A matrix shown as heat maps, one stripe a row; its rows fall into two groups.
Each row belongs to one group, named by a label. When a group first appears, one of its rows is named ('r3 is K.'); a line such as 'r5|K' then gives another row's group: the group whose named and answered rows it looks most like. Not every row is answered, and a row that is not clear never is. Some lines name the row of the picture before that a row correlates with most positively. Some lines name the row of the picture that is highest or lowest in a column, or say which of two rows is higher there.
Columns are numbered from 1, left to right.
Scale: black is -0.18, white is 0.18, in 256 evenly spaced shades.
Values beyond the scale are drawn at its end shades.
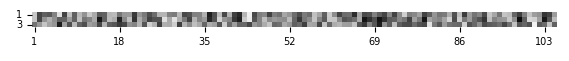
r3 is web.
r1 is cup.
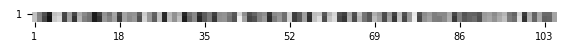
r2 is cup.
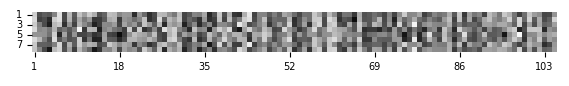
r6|web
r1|cup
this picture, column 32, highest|5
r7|cup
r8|cup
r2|cup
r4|web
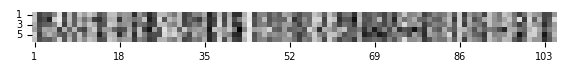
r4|web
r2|cup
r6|cup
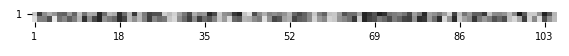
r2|web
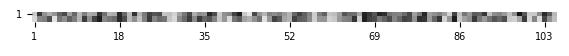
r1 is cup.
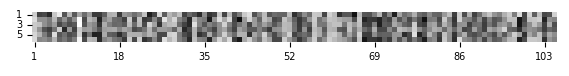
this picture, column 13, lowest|5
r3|web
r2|web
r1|cup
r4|cup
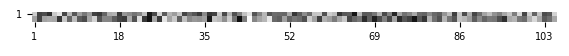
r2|web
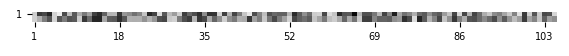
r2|web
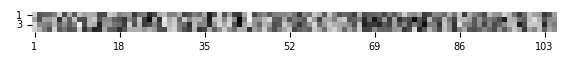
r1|cup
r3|web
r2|web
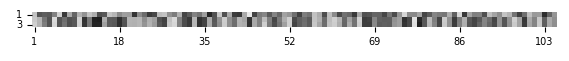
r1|cup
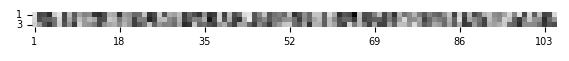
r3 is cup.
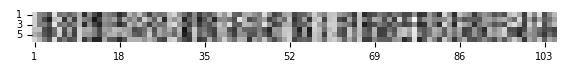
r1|web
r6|web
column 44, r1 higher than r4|Yes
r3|web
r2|cup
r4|cup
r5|cup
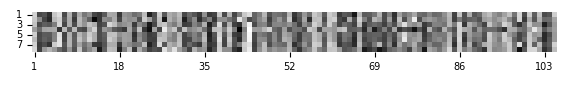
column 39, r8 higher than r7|Yes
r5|cup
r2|cup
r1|cup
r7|cup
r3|cup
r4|web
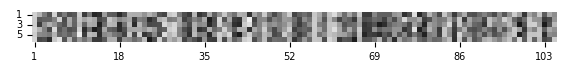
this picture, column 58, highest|6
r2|cup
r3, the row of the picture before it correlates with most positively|8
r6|cup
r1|web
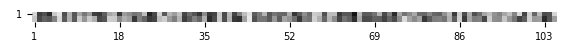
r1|cup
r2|cup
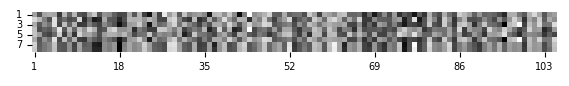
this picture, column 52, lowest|1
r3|web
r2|web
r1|web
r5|cup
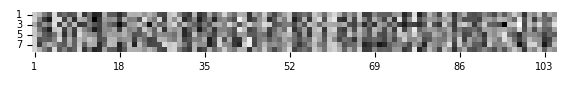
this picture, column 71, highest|3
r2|cup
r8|web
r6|cup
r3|web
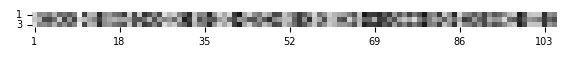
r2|cup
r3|web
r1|web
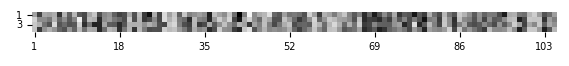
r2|web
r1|web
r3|web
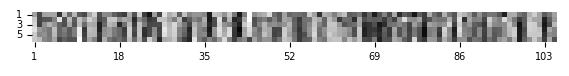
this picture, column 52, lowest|1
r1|web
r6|web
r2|cup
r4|web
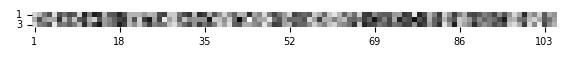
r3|web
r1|web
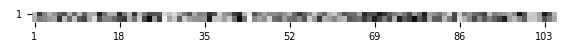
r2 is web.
